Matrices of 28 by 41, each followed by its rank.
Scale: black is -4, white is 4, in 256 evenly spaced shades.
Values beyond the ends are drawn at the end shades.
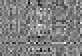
five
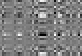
two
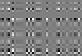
one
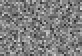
full rank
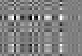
one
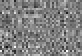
five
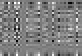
two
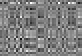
two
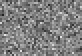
full rank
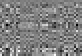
three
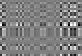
one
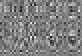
three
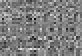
five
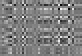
two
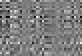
three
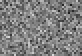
full rank
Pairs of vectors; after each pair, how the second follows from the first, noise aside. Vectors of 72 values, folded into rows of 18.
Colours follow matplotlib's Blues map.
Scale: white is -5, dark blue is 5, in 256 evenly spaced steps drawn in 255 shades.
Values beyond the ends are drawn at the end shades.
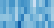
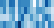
scaled up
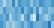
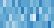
copied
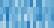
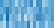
copied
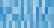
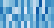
scaled up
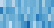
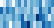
scaled up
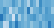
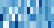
scaled up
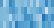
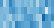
copied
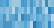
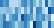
scaled up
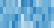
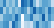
scaled up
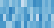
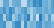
copied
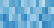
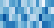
scaled up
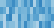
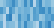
copied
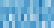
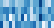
scaled up
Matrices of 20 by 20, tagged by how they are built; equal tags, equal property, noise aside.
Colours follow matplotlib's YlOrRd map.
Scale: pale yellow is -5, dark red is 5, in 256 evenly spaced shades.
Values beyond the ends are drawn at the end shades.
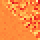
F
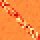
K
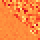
F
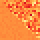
F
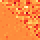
F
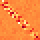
K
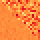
F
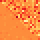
F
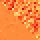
F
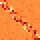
K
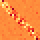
K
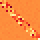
K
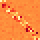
K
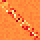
K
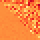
F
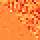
F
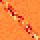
K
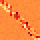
K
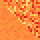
F
